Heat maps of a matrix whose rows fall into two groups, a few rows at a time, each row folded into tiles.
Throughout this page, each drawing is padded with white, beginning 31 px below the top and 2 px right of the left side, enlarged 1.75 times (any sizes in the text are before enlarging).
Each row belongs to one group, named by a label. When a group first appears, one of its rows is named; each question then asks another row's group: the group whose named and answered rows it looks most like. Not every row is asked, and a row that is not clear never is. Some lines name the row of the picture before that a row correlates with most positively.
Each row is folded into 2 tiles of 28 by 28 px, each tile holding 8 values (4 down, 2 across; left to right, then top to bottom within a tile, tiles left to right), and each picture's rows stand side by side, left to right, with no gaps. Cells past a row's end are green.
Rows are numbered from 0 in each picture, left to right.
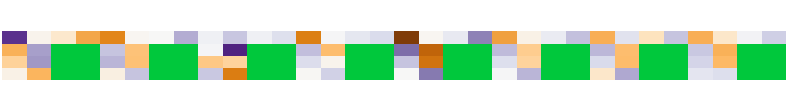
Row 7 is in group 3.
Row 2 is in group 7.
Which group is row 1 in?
3
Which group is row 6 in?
3
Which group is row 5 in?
3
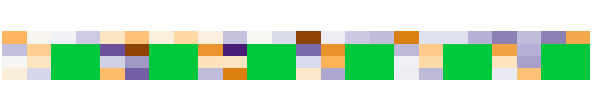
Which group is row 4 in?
3
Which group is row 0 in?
3
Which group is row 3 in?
3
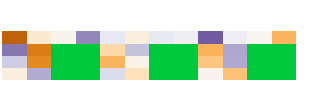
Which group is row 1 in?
7
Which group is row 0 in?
3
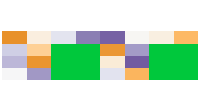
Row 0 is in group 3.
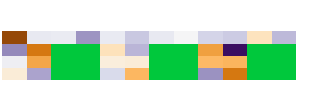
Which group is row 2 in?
7
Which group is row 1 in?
7
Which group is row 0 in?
3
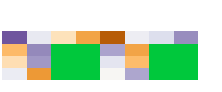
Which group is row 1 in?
3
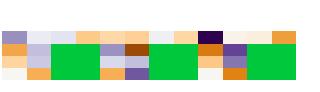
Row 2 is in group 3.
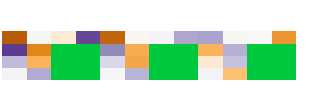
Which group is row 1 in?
3
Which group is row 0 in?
3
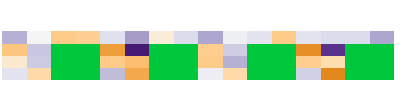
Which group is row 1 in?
7
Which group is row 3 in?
7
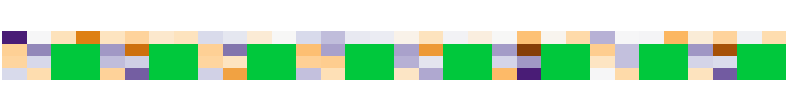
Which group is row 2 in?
7
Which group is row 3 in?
7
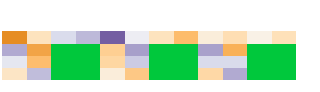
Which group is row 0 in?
3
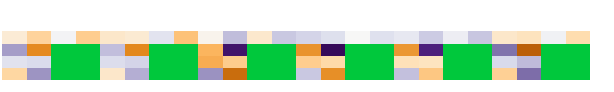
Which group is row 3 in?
7
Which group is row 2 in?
7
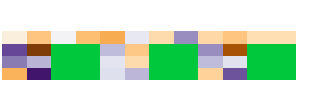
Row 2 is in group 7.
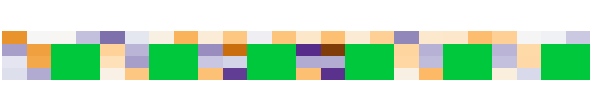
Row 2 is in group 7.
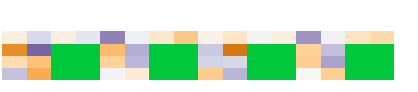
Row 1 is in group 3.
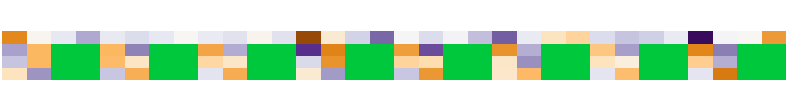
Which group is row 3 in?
3
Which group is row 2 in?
7
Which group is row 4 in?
7
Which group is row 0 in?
3
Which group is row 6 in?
7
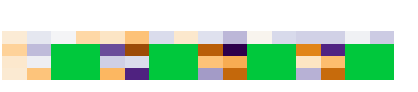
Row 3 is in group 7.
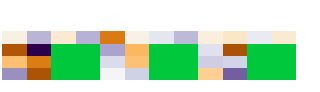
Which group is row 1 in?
3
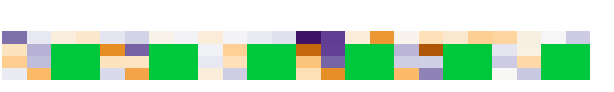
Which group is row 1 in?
7
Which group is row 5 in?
3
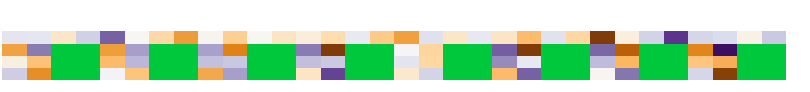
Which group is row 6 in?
3
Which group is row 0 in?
7
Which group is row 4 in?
3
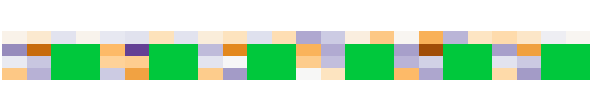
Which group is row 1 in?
7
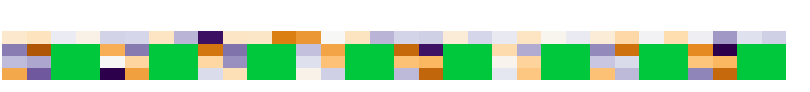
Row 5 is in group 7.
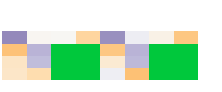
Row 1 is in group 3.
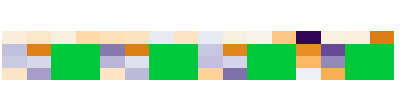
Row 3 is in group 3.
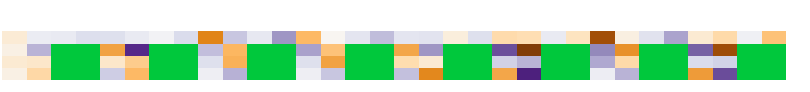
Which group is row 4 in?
7
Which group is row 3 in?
3
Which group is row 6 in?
3
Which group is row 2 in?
3
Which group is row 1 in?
7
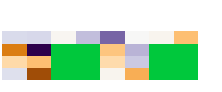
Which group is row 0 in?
7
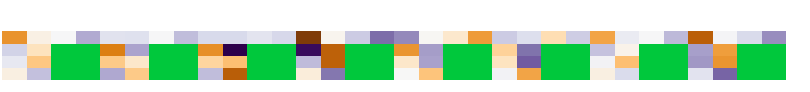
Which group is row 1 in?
7
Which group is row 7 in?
3
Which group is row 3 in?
3
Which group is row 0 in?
3
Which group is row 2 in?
7
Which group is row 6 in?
3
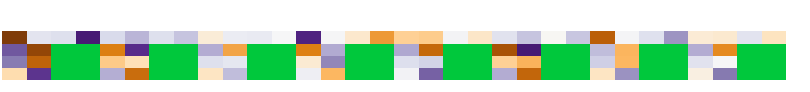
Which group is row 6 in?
3
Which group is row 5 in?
7
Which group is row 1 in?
7
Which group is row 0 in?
3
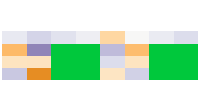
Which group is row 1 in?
3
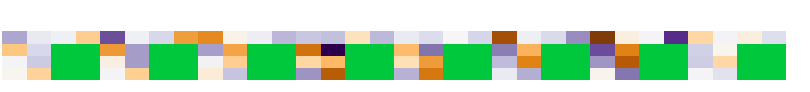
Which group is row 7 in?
3
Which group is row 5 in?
3
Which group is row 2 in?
3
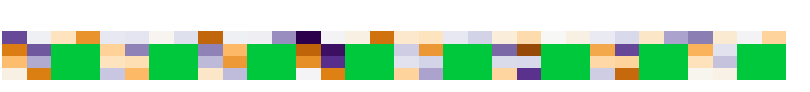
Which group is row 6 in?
7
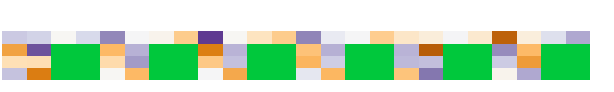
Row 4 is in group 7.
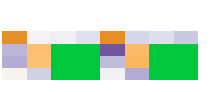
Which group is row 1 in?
3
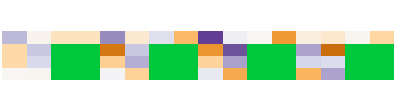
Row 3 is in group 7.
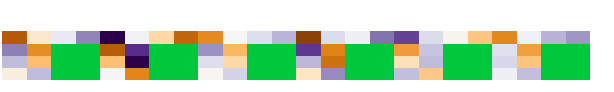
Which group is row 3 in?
3
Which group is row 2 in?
3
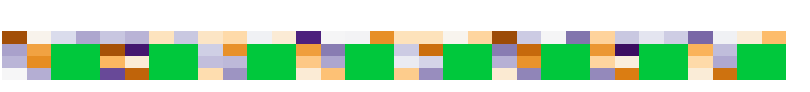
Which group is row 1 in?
7
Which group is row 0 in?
3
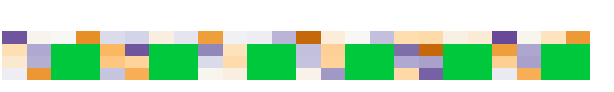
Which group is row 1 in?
7
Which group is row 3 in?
3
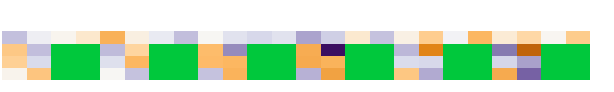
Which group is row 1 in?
3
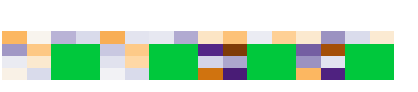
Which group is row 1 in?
3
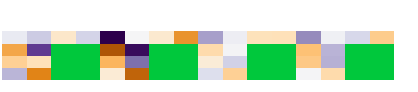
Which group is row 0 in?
7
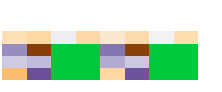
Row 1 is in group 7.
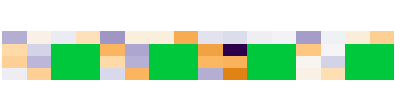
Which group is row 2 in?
7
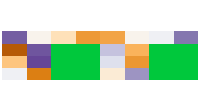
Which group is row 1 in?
3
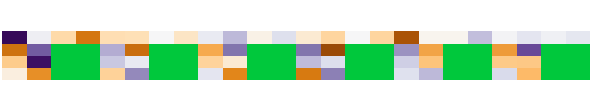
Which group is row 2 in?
7
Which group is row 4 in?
3
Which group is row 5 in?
7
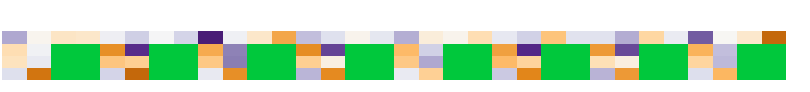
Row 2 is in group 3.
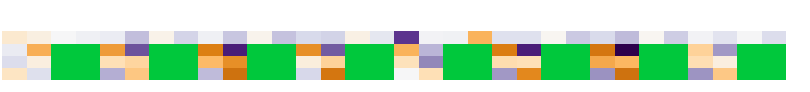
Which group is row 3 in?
7
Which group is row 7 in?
7
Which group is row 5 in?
7
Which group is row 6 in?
7
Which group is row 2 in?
7
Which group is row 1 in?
7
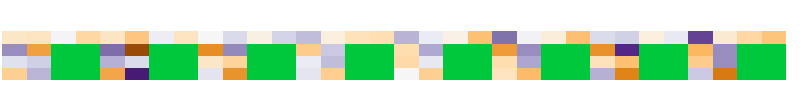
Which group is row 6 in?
7
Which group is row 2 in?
7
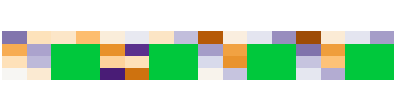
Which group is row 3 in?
3
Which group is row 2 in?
3
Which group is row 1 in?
7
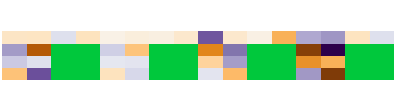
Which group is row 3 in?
7
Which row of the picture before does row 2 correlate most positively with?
0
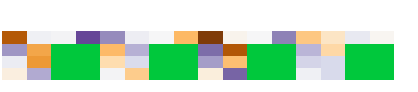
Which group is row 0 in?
3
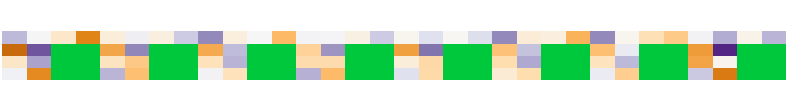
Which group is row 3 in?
7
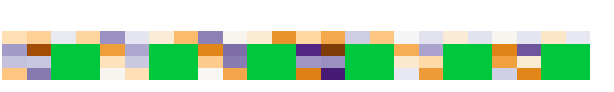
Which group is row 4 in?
7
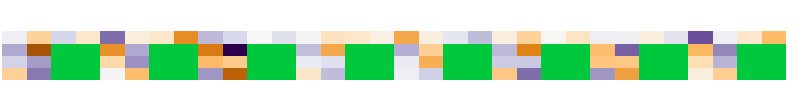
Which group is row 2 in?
7
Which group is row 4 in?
3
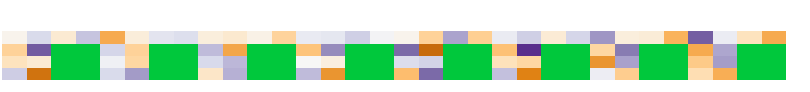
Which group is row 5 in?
7
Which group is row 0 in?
7
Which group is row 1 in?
3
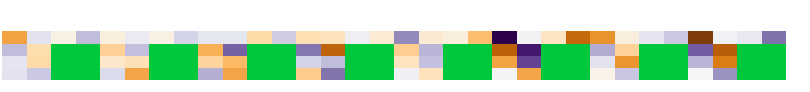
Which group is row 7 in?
3
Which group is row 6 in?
3
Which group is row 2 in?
7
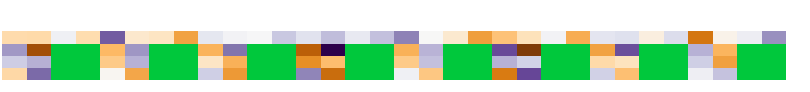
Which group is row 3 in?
7
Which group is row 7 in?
3
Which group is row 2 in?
7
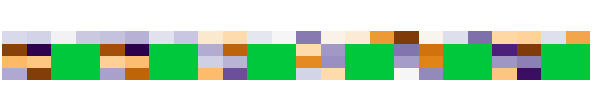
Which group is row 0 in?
7
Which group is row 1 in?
7
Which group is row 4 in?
3
